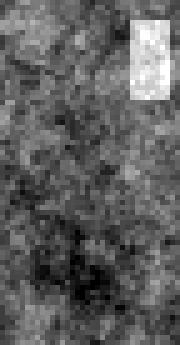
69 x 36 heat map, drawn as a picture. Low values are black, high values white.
Odd patch: higher, in the top right. Stripes: none. Roughest part: top right. Ninth with the lowest average: bottom middle. Grain: blotchy. Ninth with the highest average: top right. Mirror symmetry: none. Histogram: skewed, a long tail of high values.
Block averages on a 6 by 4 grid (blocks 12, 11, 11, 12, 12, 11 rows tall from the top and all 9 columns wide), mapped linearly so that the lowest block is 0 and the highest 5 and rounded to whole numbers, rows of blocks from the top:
3 2 2 5
2 2 3 5
2 1 2 3
1 1 2 2
1 0 1 2
2 1 1 2
